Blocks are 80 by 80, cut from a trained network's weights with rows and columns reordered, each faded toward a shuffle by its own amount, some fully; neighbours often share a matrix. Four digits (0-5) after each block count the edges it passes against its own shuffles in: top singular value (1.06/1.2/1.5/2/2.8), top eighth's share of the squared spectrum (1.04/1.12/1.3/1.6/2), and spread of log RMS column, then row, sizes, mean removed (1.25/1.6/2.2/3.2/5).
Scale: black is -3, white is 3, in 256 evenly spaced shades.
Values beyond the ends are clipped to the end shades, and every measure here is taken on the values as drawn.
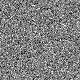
0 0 0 0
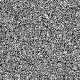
2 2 0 0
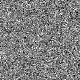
1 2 0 0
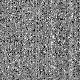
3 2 0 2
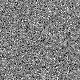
0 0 0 0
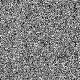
2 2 0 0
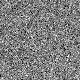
0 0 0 0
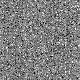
0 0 0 0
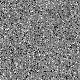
0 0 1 0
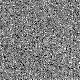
1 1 0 0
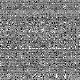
3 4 3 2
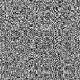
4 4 2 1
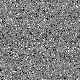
0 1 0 0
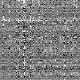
3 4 4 3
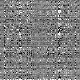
4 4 4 3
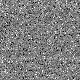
0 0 0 0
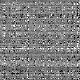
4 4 4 3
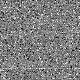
1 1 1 1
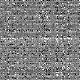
3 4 4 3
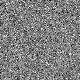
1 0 0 0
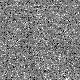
1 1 0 0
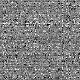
3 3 3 2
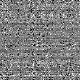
3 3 3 2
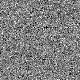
2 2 0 1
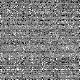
3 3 3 2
